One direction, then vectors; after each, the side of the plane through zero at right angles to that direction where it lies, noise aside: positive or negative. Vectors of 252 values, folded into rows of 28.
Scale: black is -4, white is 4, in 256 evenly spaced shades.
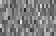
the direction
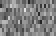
negative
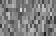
negative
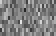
positive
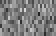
negative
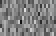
negative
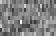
positive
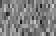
negative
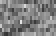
positive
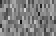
negative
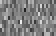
positive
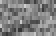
positive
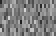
negative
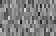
negative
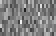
positive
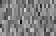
negative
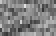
positive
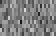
negative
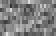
positive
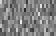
positive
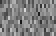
negative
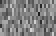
negative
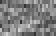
negative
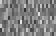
positive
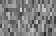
negative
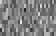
positive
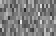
positive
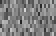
negative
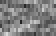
negative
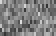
positive
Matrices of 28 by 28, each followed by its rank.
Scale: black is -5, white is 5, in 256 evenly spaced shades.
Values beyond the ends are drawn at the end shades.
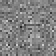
five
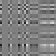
one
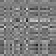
two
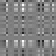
one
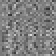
five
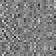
five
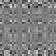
two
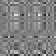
two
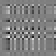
one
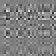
two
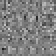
five
